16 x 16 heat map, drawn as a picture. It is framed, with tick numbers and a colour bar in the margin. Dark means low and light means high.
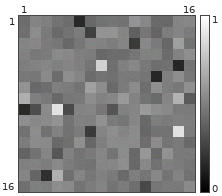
The top left is the calmest part. On average the colour sits 50% of the way up the scale. No regular stripes run through it. A few values lie far out on both sides of the bulk. The halves do not mirror each other. Fine speckle covers the field. There is no overall slope.
